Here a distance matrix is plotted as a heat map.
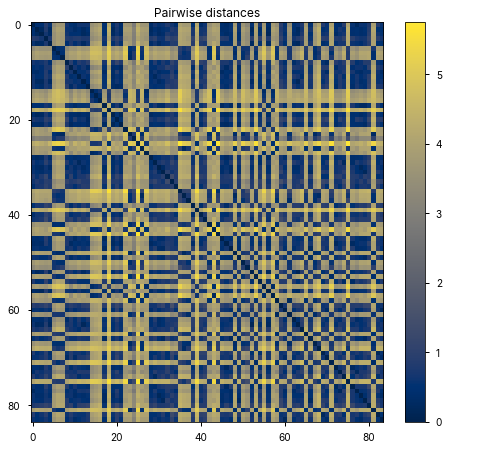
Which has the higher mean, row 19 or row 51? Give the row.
51
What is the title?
Pairwise distances
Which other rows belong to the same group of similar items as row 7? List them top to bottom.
5, 6, 23, 24, 26, 35, 36, 37, 42, 44, 48, 50, 51, 53, 58, 61, 65, 67, 68, 71, 75, 81
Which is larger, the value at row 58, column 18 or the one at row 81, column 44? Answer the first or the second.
the first
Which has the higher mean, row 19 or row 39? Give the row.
39
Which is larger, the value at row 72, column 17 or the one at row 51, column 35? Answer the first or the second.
the second
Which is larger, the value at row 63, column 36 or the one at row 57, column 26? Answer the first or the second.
the second
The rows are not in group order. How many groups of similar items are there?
3
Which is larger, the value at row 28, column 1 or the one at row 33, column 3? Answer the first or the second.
the second
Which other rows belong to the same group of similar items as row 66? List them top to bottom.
0, 1, 2, 3, 4, 8, 9, 10, 11, 12, 13, 17, 19, 20, 21, 28, 29, 30, 31, 32, 33, 34, 38, 40, 41, 45, 46, 47, 49, 52, 54, 56, 59, 60, 62, 63, 64, 69, 70, 72, 73, 74, 76, 77, 78, 79, 80, 82, 83
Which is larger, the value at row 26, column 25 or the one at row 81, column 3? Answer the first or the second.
the first
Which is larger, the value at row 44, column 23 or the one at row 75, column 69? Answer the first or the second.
the second
